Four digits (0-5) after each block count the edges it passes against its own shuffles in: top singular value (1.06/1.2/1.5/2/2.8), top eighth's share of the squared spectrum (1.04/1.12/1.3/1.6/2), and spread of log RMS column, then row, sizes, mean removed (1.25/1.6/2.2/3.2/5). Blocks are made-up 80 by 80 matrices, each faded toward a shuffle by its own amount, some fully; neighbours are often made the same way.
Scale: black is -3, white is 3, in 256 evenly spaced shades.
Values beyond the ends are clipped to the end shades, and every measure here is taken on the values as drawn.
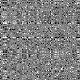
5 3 2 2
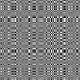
5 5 5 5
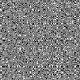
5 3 2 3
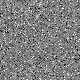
0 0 0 0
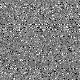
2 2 0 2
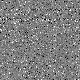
1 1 0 1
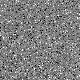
0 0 0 1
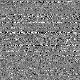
2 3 0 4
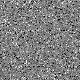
0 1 0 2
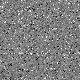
1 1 0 1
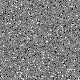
1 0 0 0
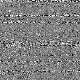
2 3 0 4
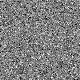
0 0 0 0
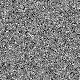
0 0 0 0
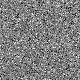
0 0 0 0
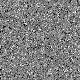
1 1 0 0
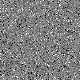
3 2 1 0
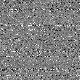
2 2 0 3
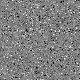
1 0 0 1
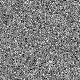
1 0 0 0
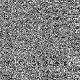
4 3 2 2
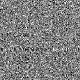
3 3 1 1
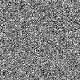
3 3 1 1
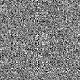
4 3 2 2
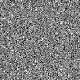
3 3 1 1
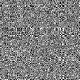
4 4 2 2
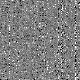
3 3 3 0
